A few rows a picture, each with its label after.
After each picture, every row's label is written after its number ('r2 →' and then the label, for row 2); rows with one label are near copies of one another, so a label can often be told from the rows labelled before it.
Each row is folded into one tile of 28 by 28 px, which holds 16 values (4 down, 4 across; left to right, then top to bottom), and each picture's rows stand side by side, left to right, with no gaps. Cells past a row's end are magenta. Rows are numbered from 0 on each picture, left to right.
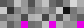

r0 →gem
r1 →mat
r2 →gem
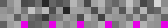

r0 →mat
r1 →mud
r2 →gem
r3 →mat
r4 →mat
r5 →gem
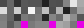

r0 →mud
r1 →mud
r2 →gem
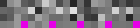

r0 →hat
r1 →gem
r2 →mud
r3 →hat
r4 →mud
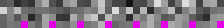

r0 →mud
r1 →hat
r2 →hat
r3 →mat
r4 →mud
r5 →gem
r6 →gem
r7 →hat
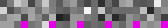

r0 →gem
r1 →mat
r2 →hat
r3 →mud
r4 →hat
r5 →gem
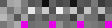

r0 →mat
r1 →mud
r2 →mud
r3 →mud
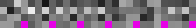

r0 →gem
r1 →mud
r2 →mud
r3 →mud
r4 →hat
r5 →hat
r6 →mud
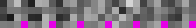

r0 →hat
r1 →hat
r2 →hat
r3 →mat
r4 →gem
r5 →hat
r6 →hat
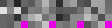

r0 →mud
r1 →mat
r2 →hat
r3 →mat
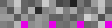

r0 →mat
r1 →gem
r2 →mud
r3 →mat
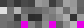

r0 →mud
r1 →hat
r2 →mat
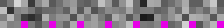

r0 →gem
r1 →hat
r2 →mat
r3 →gem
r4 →mat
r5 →hat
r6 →mat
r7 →mat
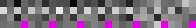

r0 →mud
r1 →mud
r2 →mud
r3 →mud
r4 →mud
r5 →mat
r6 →gem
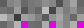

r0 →mat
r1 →mat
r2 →mat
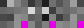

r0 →hat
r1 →mud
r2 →hat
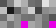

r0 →gem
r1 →gem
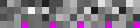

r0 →hat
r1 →mud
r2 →mat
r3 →gem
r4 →gem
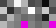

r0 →gem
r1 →mud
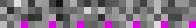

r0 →gem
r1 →hat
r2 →hat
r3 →mud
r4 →mat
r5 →mat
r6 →hat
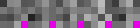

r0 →hat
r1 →hat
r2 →hat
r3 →mat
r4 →hat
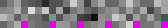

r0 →mat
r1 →mud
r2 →gem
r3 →hat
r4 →mat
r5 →gem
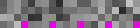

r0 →mat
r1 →hat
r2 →hat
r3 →mat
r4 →gem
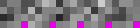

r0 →hat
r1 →gem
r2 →hat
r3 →gem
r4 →hat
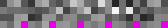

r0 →hat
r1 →hat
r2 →gem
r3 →gem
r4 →mud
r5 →hat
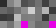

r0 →hat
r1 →mud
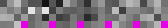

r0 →mat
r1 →mud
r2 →hat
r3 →hat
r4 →gem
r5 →mat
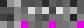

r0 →hat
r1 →mud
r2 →mud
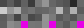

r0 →mud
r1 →hat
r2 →mud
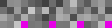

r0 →mat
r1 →mud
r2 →mat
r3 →mat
